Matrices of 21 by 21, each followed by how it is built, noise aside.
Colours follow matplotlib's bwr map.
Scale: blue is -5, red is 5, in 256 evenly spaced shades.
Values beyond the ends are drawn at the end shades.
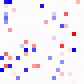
sparse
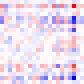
low rank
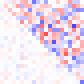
upper triangular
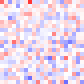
low rank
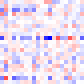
low rank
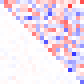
upper triangular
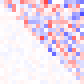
upper triangular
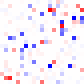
sparse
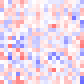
low rank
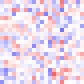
low rank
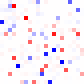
sparse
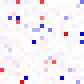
sparse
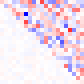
upper triangular
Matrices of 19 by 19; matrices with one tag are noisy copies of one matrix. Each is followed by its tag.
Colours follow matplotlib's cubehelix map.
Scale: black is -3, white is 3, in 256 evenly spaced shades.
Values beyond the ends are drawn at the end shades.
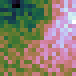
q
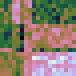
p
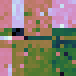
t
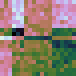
t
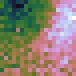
q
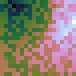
q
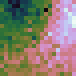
q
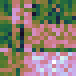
p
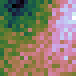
q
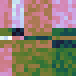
t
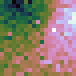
q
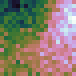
q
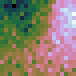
q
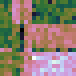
p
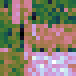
p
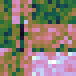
p
